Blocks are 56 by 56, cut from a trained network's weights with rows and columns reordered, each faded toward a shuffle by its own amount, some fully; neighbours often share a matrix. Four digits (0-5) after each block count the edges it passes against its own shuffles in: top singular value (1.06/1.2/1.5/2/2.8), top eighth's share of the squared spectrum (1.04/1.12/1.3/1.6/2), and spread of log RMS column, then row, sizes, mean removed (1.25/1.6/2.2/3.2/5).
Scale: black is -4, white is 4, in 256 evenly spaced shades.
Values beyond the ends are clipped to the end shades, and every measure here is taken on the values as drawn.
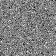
0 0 0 0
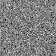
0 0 0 0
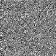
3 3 2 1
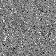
0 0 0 0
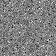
0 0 0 0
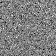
0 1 0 0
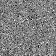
0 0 0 0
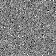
0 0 0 0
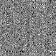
2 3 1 2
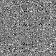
2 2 0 2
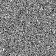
0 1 0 0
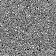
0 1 0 0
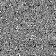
2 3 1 1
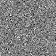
2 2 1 0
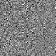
3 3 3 0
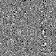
3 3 2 1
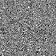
2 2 1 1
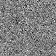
0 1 0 0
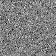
1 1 0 0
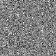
2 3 2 1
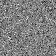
0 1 0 0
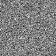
2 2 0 1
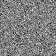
1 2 0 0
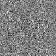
2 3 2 2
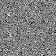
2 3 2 1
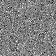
0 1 0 0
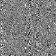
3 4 3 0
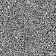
2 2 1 0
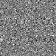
3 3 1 2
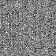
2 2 0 2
